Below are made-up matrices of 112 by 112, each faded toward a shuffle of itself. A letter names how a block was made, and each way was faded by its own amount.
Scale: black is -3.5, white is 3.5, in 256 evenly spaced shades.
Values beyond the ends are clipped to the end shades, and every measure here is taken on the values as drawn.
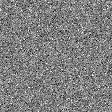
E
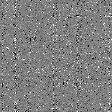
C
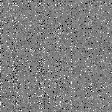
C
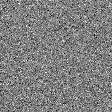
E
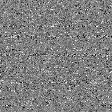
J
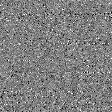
J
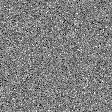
E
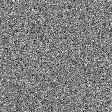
E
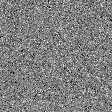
E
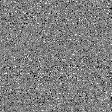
J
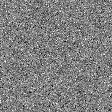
E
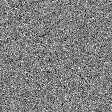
E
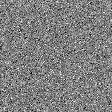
E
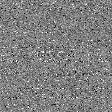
J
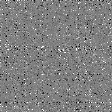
C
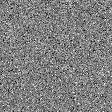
E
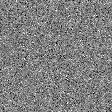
E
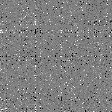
C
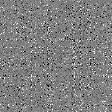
C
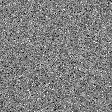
E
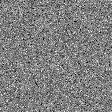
E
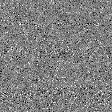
J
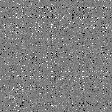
C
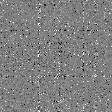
C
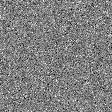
E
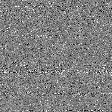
J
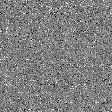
J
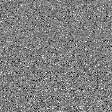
J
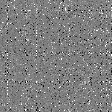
C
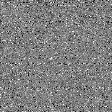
J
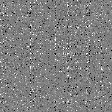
C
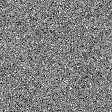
E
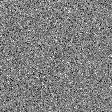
E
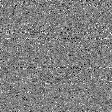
J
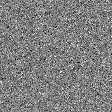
E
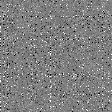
C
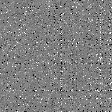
C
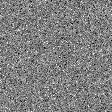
E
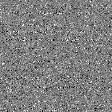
J
